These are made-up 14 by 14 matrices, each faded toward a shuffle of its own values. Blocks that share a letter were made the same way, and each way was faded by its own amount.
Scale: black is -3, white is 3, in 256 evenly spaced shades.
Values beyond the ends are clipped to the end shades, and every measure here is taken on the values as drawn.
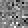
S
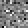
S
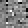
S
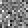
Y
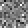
Y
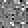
S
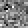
Y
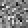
Y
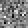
Y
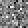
Y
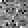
S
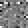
S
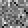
Y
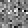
Y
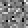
S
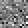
Y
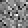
Y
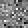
Y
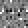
S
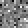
S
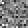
S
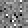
S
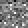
Y
